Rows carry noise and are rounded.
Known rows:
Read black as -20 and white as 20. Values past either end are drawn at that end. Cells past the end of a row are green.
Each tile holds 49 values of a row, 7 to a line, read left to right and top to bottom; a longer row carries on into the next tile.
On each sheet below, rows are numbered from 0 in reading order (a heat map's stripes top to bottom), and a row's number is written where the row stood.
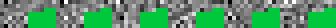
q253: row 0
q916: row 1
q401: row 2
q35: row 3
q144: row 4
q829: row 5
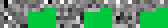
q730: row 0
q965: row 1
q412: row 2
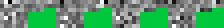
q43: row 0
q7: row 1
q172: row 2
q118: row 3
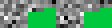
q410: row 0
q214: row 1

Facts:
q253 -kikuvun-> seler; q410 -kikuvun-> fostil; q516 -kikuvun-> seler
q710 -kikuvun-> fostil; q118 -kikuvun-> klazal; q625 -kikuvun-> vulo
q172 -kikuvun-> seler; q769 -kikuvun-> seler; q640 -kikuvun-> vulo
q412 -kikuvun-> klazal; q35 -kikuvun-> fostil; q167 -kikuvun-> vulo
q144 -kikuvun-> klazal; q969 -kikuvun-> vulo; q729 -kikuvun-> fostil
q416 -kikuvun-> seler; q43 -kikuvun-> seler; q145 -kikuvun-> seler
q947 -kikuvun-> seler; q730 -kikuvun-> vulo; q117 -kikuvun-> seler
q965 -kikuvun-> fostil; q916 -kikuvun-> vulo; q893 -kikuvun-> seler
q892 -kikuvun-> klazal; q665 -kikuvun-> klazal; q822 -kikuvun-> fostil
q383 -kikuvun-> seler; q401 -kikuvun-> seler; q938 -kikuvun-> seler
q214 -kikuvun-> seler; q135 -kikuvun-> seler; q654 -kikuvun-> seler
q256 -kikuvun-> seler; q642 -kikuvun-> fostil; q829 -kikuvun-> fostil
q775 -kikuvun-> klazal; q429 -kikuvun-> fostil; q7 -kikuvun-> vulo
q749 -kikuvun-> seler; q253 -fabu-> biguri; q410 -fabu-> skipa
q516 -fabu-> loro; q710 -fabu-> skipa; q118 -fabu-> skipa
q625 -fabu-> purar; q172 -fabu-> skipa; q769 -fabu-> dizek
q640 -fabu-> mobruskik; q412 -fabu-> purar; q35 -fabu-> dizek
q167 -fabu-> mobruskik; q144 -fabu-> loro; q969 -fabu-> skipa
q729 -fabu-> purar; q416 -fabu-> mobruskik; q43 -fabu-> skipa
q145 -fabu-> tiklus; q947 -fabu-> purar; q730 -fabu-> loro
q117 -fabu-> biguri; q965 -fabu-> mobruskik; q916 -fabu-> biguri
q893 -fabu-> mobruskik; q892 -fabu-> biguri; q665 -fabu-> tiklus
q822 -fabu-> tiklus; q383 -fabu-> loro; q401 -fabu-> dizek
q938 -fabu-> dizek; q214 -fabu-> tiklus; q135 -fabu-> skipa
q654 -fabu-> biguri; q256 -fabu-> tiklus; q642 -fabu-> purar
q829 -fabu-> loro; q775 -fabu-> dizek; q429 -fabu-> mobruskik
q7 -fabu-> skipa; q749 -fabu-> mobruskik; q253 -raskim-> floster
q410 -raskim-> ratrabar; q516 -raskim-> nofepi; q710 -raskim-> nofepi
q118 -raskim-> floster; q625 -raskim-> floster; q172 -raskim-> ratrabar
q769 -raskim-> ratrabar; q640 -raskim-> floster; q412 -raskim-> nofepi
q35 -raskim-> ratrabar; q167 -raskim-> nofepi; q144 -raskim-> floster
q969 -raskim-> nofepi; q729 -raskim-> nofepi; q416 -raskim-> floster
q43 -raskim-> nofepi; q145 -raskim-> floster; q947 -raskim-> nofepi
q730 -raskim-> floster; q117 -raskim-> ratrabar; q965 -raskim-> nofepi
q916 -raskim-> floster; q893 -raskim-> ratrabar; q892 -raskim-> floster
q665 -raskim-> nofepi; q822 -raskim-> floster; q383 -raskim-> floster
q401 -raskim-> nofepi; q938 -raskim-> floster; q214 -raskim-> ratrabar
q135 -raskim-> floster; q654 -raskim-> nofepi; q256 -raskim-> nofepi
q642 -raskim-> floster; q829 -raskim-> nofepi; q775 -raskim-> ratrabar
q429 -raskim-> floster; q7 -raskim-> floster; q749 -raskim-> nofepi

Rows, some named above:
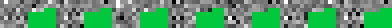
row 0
q167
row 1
q822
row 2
q665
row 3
q892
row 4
q893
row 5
q749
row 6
q822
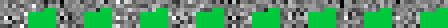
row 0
q214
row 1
q144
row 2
q969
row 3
q172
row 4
q892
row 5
q822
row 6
q429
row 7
q145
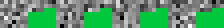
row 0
q410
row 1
q516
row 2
q401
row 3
q769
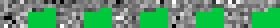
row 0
q775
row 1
q938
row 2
q135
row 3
q654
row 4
q710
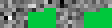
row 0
q642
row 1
q416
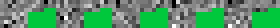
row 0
q117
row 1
q642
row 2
q383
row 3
q640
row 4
q938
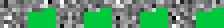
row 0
q7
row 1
q947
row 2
q729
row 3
q625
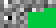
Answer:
q256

